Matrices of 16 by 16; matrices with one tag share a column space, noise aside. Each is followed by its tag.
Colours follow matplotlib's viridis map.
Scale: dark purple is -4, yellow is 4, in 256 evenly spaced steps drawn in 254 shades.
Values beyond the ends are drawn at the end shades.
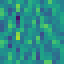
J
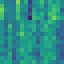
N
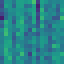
N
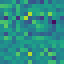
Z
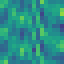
J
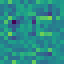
Z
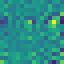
Z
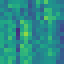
N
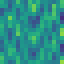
J
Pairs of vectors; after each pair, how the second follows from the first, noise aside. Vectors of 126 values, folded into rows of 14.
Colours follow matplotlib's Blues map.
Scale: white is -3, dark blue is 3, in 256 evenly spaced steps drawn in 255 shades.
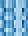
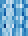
reversed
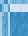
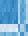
reversed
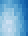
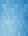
shrunk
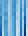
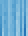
shrunk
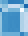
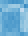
shrunk
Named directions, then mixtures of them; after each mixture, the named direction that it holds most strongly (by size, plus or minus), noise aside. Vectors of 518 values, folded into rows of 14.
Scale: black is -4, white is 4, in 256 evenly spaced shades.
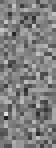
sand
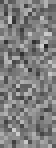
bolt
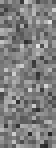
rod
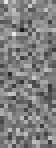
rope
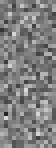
sand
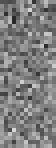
bolt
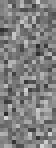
sand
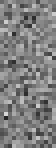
sand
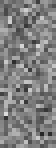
bolt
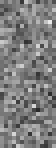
rod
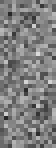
sand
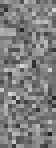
rod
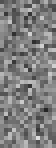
bolt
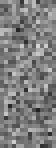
rod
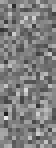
sand
